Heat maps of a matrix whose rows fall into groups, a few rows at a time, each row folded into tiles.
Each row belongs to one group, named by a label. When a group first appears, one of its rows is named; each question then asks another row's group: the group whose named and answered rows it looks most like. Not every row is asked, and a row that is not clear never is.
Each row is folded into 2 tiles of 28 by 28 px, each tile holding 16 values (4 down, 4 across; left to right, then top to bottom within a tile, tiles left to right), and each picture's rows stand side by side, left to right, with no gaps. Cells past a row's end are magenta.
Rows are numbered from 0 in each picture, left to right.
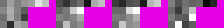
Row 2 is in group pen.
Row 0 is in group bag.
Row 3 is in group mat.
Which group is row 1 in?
pen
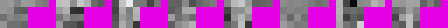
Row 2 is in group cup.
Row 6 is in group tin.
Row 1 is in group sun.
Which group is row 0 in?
sun
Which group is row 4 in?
cup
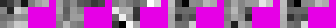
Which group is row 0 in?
pen
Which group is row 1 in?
mat
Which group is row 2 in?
bag
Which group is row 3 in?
tin
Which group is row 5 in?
tin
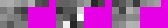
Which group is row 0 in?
sun
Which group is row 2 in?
pen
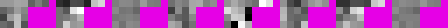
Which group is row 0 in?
cup
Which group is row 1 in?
pen
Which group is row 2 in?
sun
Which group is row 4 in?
bag
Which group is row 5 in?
tin
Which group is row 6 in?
pen
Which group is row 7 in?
sun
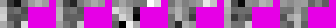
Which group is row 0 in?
tin
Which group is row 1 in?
tin
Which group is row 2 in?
bag
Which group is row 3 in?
bag
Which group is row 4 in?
tin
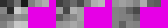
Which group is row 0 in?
pen
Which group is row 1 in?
pen
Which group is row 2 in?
sun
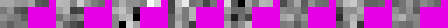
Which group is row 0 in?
sun
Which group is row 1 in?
sun
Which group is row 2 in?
bag
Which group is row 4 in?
tin
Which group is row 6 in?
cup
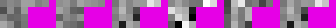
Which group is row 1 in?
sun
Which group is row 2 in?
bag
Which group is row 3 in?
bag
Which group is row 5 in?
bag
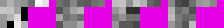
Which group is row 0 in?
bag
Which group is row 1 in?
pen
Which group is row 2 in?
sun
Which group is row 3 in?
tin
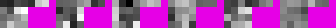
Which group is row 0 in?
pen
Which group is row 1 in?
mat
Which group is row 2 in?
tin
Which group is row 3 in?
cup
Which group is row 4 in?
pen
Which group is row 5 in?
sun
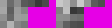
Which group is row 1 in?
sun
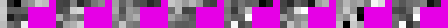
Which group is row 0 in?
tin
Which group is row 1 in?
pen
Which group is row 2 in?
mat
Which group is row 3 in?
sun
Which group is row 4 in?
mat
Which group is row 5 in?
pen
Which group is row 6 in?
bag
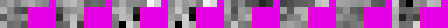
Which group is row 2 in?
bag
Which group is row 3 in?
bag
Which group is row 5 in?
pen
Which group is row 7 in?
tin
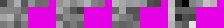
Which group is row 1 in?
sun
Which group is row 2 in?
sun
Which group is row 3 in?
tin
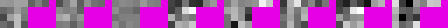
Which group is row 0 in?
cup
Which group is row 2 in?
sun
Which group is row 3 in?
pen
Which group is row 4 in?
bag
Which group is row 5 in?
cup
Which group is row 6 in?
pen
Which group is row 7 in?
tin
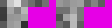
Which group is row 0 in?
cup
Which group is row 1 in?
cup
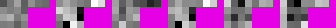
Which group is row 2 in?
mat
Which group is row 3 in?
bag
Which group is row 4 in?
tin
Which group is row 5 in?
tin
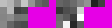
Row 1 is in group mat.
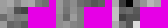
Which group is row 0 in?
sun
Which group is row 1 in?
mat
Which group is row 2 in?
tin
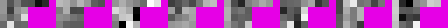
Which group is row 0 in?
mat
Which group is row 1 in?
sun
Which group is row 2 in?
bag
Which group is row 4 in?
tin
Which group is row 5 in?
mat
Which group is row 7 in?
tin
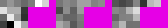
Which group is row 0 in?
bag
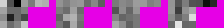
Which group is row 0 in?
tin
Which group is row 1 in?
cup
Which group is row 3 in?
mat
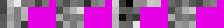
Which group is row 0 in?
cup
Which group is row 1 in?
pen
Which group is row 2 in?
tin
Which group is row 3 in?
pen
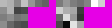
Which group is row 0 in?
sun
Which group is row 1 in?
bag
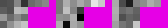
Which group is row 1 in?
bag
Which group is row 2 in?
tin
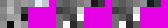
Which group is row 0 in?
bag
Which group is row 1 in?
mat
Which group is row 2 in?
mat
